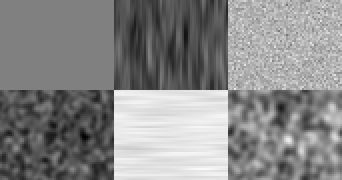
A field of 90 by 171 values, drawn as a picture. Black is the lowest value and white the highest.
The table splits into 2 rows of 3 panels. Panel 1,1: middling, flat. Panel 1,2: low, streaked downward. Panel 1,3: high, fine-grained. Panel 2,1: low, blotchy. Panel 2,2: very high, streaked across, faint in contrast. Panel 2,3: middling, blotchy, strong in contrast.
